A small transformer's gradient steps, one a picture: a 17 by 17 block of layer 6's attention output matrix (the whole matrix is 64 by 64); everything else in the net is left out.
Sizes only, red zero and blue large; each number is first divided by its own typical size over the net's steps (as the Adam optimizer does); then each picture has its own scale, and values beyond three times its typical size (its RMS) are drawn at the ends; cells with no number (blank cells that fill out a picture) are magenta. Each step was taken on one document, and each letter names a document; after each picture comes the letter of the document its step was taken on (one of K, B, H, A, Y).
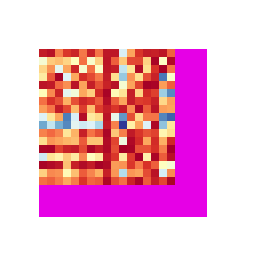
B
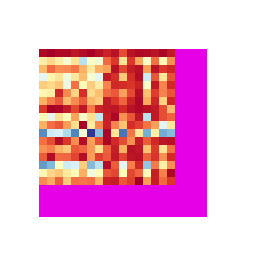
B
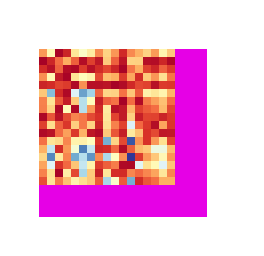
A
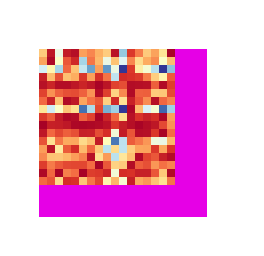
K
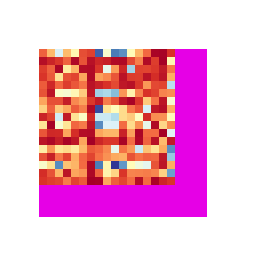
A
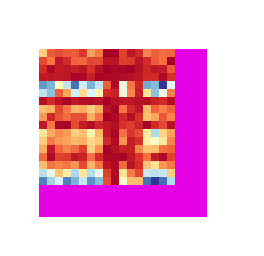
B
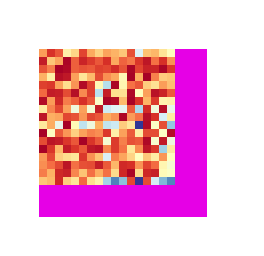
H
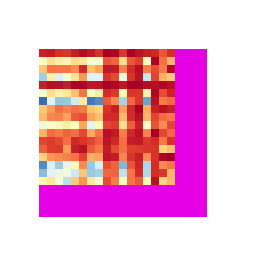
B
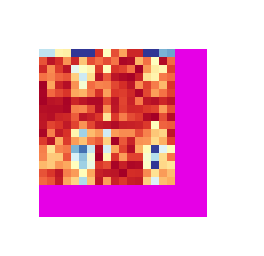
A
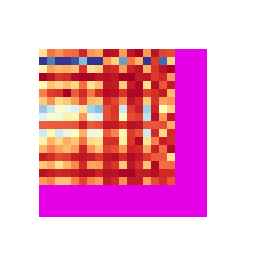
B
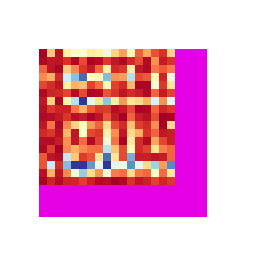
A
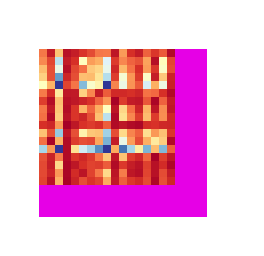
K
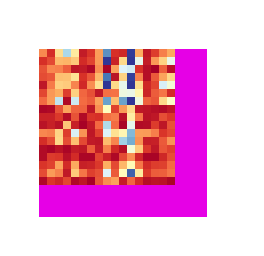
A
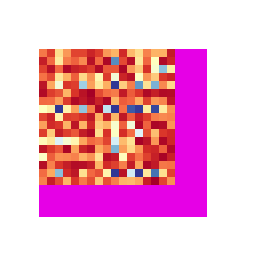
H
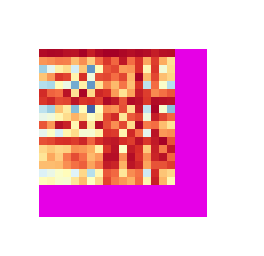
B
